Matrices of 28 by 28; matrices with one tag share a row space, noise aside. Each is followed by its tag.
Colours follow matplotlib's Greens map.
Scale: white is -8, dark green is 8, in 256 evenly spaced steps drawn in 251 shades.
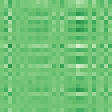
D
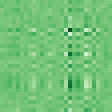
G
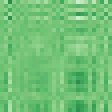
D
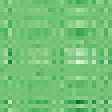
D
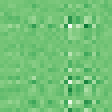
G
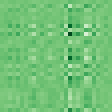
G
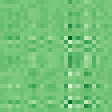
G
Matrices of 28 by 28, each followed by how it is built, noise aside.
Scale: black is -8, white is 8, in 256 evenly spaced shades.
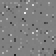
sparse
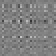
low rank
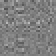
low rank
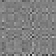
low rank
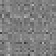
low rank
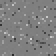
sparse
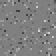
sparse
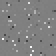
sparse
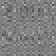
low rank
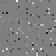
sparse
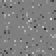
sparse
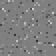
sparse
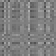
low rank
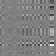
low rank
